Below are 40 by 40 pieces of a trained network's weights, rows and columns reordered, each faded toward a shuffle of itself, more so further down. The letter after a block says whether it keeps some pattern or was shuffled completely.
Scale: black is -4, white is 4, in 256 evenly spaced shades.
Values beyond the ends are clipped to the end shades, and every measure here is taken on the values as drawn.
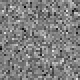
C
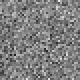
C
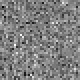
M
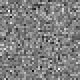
C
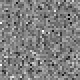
M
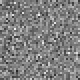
C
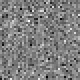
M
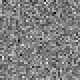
M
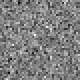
C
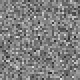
C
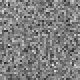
C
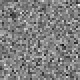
C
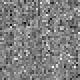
M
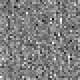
M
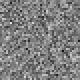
C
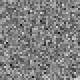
C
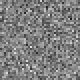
C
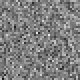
C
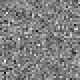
C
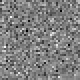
C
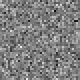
M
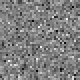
C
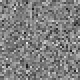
C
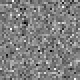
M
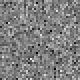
C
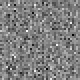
M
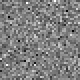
C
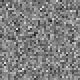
C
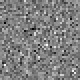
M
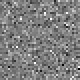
C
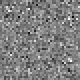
M
